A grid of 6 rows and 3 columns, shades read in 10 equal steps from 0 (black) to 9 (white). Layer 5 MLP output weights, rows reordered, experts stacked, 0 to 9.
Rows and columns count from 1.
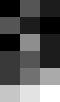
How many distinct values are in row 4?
3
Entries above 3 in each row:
0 0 1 0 2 3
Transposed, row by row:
0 3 0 2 2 7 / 3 1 5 3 4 8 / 1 0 1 1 6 9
